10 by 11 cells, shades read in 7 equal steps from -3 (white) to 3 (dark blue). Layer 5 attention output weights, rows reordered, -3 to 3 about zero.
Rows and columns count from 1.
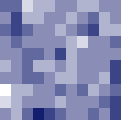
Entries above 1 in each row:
0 1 2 0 1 1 1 0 1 3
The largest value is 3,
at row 10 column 4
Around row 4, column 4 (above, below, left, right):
0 1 0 0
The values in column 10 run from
-1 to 1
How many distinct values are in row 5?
4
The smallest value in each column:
-3 -1 -2 -1 -1 -1 -1 -2 -1 -1 -1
